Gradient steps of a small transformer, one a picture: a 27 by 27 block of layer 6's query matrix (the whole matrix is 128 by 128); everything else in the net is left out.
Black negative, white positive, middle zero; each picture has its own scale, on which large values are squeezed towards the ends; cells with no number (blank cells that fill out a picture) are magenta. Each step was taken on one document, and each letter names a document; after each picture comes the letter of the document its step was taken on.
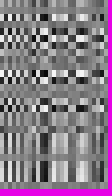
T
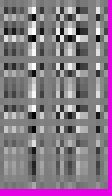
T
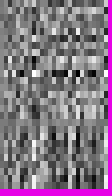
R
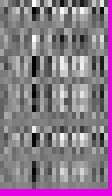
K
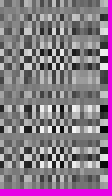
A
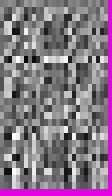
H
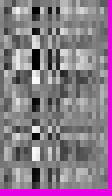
K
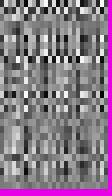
H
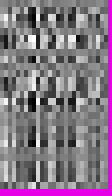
T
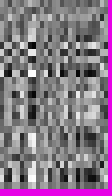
R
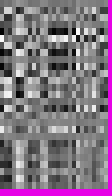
T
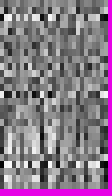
R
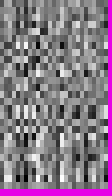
R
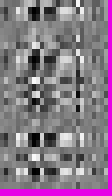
K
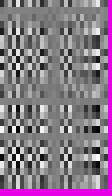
A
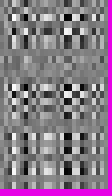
H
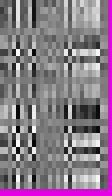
A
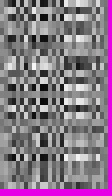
K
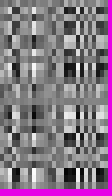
A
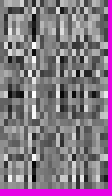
R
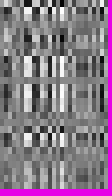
K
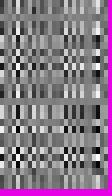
A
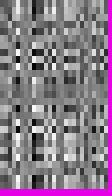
A
